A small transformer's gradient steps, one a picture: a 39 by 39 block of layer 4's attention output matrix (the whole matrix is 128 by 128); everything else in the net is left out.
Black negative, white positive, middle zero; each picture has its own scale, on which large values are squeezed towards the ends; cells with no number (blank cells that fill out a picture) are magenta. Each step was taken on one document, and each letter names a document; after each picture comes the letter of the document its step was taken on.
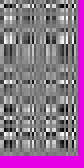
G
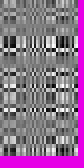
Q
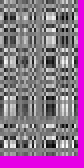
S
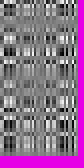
G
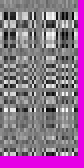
S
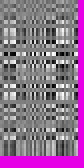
Q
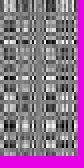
S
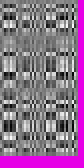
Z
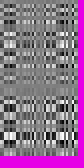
Z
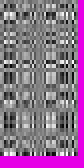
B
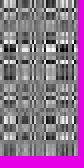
S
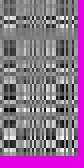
Z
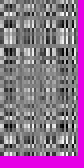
G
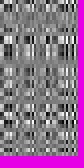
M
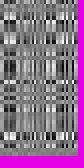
Z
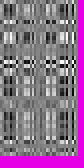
G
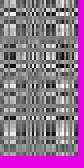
Q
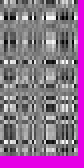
S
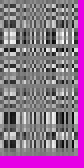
Z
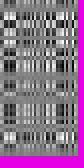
Z
